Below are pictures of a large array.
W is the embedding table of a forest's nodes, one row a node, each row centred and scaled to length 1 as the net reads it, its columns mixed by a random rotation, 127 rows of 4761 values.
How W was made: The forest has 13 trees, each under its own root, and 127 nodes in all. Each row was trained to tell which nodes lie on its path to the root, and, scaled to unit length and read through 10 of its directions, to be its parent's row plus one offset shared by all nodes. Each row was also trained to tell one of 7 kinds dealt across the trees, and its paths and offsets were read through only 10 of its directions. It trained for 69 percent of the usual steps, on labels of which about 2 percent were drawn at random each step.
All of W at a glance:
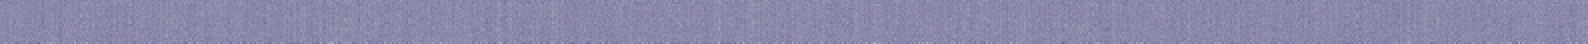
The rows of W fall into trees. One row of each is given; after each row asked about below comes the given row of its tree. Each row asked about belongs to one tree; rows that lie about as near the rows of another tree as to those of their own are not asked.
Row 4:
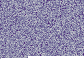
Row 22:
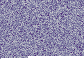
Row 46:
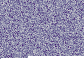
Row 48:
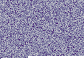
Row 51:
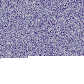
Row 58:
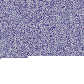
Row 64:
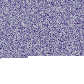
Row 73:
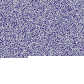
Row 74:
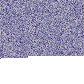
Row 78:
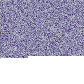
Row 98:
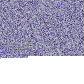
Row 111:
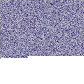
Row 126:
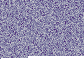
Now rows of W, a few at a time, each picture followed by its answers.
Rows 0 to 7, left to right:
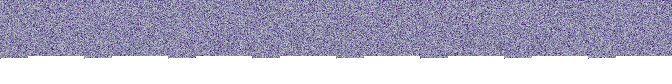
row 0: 48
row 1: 98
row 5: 22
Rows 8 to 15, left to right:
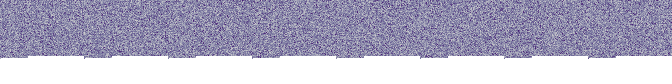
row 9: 74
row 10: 98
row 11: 98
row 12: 46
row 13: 46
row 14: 58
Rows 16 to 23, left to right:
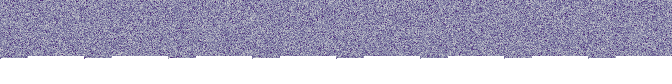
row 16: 111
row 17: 58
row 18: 46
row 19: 74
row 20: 126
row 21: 48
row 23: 58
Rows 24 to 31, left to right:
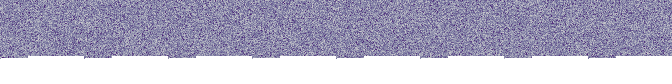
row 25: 58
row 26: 73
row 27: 46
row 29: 111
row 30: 4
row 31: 111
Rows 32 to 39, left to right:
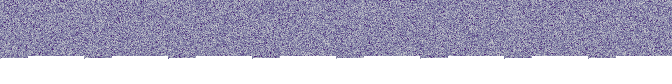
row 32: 48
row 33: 74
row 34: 126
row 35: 111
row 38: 58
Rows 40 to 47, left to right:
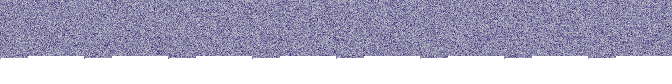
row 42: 74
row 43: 74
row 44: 126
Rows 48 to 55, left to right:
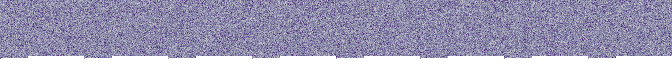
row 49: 48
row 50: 46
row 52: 74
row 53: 98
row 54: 48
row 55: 48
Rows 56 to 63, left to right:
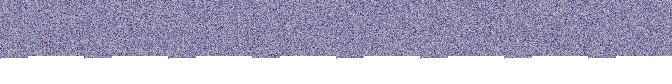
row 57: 22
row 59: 98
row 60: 58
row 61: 126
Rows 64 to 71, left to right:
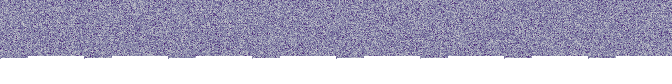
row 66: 64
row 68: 46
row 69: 46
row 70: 111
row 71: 111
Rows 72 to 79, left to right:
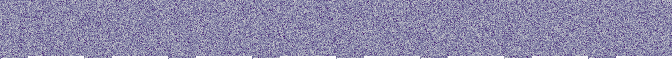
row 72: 48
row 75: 98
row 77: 111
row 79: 74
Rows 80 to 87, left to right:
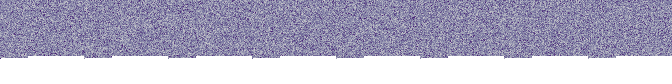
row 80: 74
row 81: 46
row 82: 46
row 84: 98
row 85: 46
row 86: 48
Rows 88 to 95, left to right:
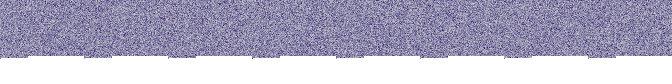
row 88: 126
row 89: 98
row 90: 111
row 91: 126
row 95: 73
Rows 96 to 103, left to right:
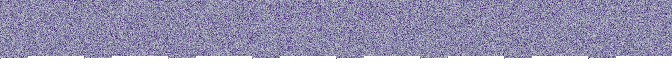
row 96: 98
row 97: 98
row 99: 58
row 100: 58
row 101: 4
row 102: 111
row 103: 74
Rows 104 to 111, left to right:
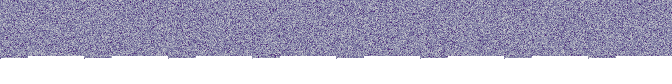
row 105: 58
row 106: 111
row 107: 98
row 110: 126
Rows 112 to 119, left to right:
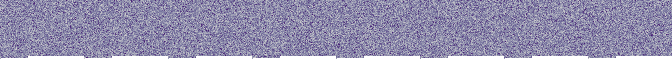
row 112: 48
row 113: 4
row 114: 46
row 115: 126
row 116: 74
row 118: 4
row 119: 4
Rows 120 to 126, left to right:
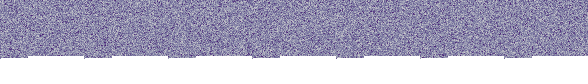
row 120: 126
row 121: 48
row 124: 74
